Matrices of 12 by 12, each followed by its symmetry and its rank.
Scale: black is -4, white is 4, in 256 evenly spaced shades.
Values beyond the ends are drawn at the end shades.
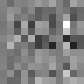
neither, rank two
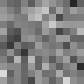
antisymmetric, full rank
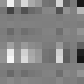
neither, rank one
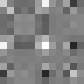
symmetric, rank two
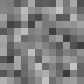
antisymmetric, full rank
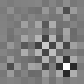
symmetric, rank two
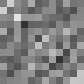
symmetric, full rank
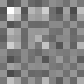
symmetric, rank two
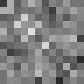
symmetric, full rank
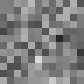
antisymmetric, full rank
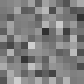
antisymmetric, full rank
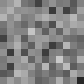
symmetric, full rank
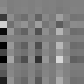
neither, rank one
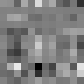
neither, rank two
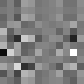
neither, rank two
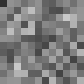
symmetric, full rank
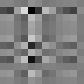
neither, rank one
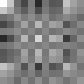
symmetric, rank two
